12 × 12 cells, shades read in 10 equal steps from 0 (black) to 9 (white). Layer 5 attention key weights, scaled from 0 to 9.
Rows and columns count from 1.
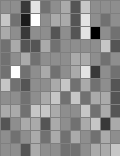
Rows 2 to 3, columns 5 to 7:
5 6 6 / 5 3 5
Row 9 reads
6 6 4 7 7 6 5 5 7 4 6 3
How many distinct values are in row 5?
3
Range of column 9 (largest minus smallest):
4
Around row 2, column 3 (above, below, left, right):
2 2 4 9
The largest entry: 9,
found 2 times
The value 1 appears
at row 2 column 3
